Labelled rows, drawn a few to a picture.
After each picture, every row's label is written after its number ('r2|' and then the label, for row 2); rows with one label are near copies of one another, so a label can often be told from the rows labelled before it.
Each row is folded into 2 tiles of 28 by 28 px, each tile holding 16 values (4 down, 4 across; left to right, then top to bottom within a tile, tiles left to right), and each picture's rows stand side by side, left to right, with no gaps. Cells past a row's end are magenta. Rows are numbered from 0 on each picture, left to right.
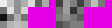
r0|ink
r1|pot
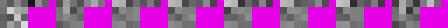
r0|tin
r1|pot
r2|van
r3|van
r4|van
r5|van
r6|van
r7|pot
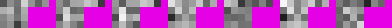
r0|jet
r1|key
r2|key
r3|ink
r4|van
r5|ink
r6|tin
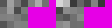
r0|pot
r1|van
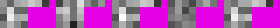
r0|key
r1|jet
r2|key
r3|pot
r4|key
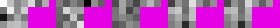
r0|ink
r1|tin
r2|pot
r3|jet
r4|jet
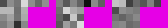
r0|jet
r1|tin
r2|van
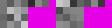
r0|tin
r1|van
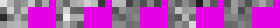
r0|ink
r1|key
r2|van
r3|tin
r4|pot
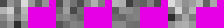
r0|jet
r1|pot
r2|van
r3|ink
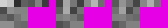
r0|van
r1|pot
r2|pot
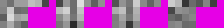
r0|key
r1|jet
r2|jet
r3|van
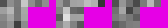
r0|jet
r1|key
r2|pot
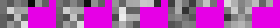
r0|tin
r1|tin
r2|key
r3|pot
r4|ink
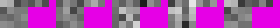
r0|van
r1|pot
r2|tin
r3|jet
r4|van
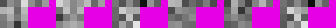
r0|jet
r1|ink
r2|tin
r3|van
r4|pot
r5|tin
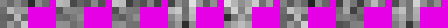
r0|tin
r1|van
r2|van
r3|jet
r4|ink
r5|tin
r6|pot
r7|jet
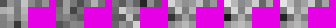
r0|jet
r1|pot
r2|tin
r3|ink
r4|ink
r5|ink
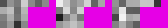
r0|jet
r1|ink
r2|key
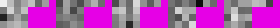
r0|ink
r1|pot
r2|jet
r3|tin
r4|key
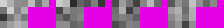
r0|ink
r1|van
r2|pot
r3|jet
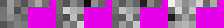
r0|pot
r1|tin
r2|tin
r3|ink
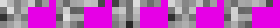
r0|ink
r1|key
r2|jet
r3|ink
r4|key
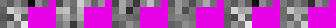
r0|tin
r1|jet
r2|pot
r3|pot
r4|tin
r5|tin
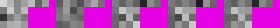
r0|ink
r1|pot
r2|tin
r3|tin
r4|tin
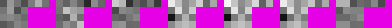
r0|pot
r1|tin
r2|van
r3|ink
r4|ink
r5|ink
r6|van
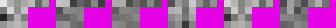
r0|ink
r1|van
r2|van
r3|jet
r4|ink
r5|pot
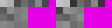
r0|van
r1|van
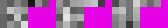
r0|tin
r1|key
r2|jet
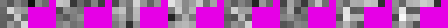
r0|tin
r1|van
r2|jet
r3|ink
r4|tin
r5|pot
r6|key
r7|key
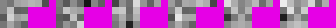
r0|key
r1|tin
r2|jet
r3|key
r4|ink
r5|ink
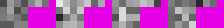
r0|pot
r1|ink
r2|key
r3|tin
